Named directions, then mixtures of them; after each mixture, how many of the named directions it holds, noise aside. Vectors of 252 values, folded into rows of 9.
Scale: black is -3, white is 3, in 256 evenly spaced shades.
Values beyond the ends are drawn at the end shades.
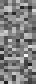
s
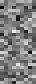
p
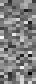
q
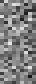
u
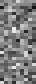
three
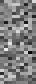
two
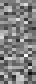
two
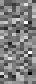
three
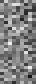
one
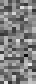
one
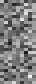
one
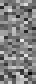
three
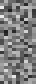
three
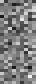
one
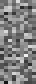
one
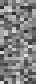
two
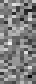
one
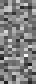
one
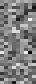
two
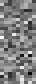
one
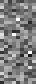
two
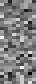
one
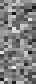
three
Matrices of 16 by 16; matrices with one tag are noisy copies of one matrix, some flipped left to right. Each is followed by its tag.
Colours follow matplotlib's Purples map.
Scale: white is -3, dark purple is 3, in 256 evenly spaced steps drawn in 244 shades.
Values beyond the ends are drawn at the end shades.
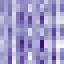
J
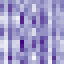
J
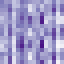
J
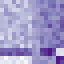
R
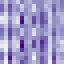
J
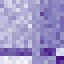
R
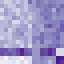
R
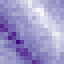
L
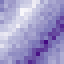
L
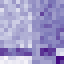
R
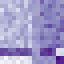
R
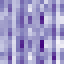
J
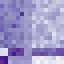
R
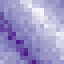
L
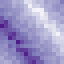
L
